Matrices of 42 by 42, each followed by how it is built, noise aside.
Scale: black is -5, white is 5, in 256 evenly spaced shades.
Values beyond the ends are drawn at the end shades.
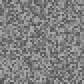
noise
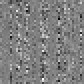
uneven columns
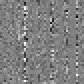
uneven columns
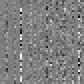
uneven columns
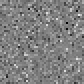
noise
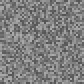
noise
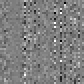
uneven columns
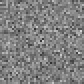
noise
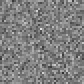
noise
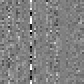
uneven columns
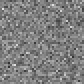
noise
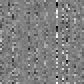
uneven columns
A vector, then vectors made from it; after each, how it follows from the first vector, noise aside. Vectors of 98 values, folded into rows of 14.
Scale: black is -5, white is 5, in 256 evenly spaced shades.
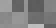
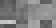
wrapped around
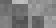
reversed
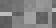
wrapped around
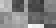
scaled up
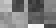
scaled up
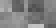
copied
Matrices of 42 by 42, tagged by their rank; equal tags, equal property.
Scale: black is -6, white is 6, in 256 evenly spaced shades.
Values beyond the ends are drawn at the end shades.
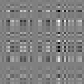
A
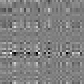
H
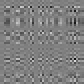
H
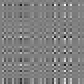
A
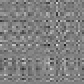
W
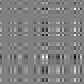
A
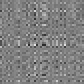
W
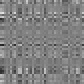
H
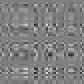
H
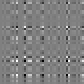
A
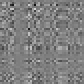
W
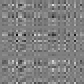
H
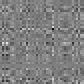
W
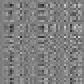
W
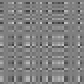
A
